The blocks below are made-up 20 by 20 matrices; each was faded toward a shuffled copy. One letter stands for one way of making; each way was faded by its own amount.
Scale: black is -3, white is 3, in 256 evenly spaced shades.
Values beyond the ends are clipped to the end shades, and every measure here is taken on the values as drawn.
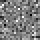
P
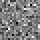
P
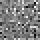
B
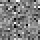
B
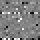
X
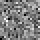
P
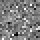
P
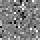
B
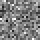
P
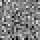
B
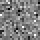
P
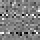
X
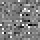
X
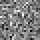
P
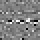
X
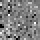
B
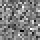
P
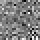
X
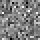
P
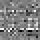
X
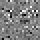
X
